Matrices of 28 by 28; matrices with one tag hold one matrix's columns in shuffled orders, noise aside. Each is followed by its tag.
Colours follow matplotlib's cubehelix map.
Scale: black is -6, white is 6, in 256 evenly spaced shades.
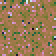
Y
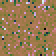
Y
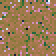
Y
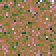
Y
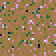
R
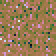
R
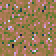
R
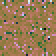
Y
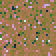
R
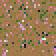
R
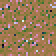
R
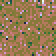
Y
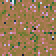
Y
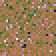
R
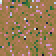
Y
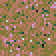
R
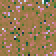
Y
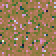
R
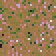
R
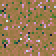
R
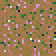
R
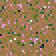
R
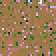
Y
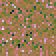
R
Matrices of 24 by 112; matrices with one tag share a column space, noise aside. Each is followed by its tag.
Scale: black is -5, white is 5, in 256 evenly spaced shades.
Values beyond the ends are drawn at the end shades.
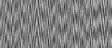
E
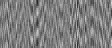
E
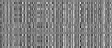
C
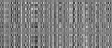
C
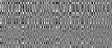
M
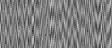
E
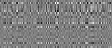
M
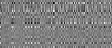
M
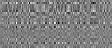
M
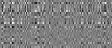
M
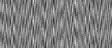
E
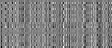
C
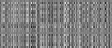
C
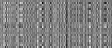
C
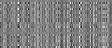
C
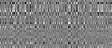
M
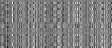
C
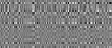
M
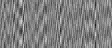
E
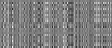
C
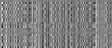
C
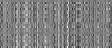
C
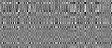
M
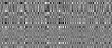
M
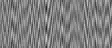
E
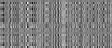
C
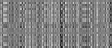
C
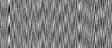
E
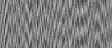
E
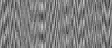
E
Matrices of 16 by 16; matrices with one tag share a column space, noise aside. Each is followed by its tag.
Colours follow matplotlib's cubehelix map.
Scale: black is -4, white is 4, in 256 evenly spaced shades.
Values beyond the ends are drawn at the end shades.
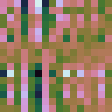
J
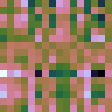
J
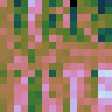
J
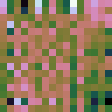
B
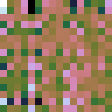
B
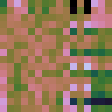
B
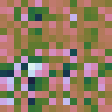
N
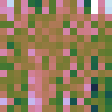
B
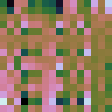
B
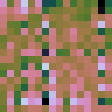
B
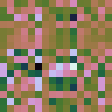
N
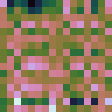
B
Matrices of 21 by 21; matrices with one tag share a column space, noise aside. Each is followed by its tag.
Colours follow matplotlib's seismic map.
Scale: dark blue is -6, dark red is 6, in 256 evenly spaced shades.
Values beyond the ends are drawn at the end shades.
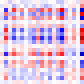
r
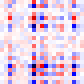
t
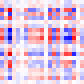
r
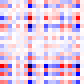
t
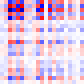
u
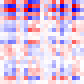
u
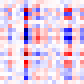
r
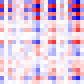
u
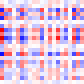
r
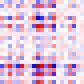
t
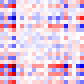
t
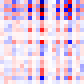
u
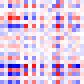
t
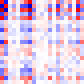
u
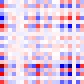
t
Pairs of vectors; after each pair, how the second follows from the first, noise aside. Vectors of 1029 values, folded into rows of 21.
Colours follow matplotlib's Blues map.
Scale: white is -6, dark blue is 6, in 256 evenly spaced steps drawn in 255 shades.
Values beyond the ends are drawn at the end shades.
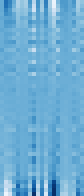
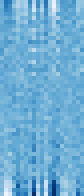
copied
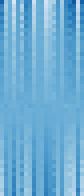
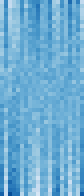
reversed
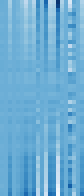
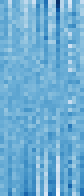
copied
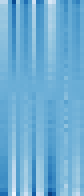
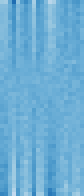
shrunk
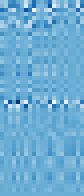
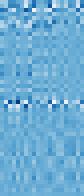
copied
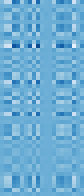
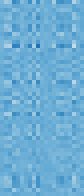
shrunk
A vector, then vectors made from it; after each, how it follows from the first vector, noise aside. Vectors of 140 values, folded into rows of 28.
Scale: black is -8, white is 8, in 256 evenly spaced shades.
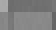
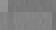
shrunk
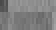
negated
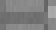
wrapped around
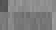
negated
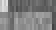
scaled up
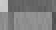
scaled up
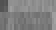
negated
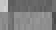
scaled up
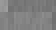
shrunk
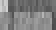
scaled up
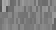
sign-scrambled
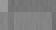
shrunk
